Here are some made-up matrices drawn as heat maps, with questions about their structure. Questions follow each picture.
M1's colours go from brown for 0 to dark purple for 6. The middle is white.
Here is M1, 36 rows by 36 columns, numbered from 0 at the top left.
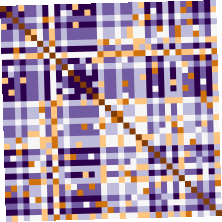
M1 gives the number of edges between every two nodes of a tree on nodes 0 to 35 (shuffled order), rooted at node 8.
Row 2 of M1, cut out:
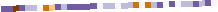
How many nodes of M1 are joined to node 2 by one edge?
3
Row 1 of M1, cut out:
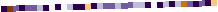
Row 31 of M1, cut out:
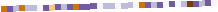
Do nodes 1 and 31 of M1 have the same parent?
no
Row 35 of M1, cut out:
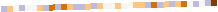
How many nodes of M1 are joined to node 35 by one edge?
4
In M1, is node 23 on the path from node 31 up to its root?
yes
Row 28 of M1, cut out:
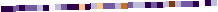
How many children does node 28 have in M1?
0
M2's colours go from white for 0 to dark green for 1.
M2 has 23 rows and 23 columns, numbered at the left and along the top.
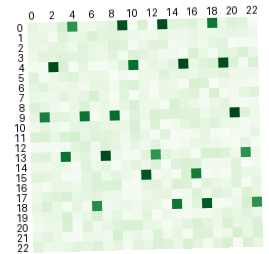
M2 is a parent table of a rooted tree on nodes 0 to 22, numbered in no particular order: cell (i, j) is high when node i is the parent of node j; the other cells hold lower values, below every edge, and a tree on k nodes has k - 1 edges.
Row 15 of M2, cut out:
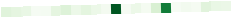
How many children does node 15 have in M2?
2
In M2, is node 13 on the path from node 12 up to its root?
yes
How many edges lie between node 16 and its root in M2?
3
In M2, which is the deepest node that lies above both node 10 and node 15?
4
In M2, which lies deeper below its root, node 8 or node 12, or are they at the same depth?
the same depth
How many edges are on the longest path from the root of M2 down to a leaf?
3
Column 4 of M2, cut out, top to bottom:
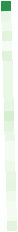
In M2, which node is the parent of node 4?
0
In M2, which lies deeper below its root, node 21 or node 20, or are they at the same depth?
the same depth
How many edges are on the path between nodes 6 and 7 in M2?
4
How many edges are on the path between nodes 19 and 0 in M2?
2
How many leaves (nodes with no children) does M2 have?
17
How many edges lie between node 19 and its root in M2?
2
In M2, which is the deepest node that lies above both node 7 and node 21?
13
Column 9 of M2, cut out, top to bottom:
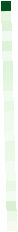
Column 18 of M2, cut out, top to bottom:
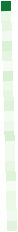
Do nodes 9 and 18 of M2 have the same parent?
yes
